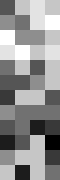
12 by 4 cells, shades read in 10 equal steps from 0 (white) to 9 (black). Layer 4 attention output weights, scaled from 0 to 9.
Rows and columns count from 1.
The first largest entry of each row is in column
1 2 2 3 3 1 1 2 3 4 4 2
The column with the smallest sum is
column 3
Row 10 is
8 6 2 9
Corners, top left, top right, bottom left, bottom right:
6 2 2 5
